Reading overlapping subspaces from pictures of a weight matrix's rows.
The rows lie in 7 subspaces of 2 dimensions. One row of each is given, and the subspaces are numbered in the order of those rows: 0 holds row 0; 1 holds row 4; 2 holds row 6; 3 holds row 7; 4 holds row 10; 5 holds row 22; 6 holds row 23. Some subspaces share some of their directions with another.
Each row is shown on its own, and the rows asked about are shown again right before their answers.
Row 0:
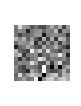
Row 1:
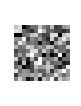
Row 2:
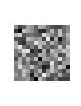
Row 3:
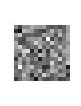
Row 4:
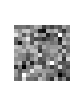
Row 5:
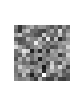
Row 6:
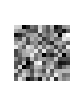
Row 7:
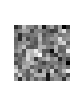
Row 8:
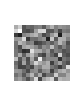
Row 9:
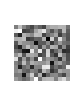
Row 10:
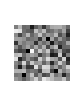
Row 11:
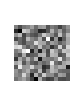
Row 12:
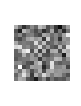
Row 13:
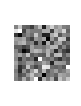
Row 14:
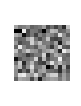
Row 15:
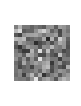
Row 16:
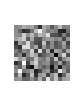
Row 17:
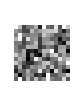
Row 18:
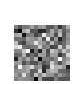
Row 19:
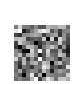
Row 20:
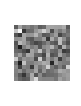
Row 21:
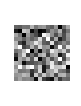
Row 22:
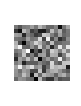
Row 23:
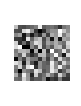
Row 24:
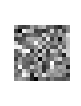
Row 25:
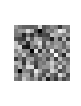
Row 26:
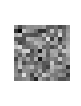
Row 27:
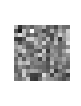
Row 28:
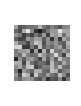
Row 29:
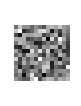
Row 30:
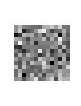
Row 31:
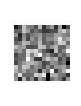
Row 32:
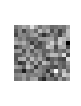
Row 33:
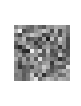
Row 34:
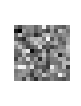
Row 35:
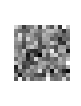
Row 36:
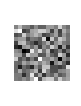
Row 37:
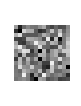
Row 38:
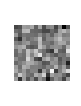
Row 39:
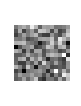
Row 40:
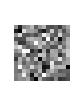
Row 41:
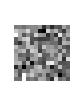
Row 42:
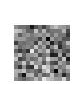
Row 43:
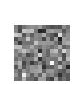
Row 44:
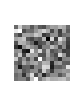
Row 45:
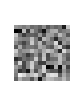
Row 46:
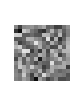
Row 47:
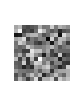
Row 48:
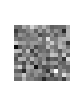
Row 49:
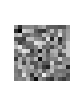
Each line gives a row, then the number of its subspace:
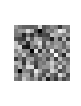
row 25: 6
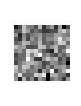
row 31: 3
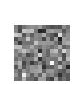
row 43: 1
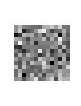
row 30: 1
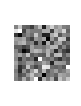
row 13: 6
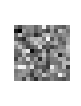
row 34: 1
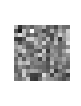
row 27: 5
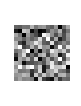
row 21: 5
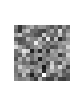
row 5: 0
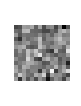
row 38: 3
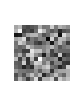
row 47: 2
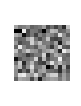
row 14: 0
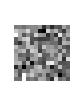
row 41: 1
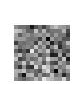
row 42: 4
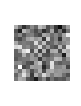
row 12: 2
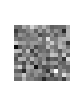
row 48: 4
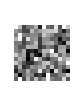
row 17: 3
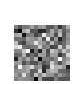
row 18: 5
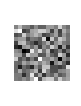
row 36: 5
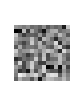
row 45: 0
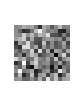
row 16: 6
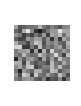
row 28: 6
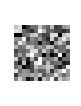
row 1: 2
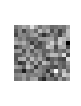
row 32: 4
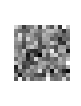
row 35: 3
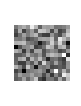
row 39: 4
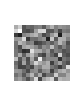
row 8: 2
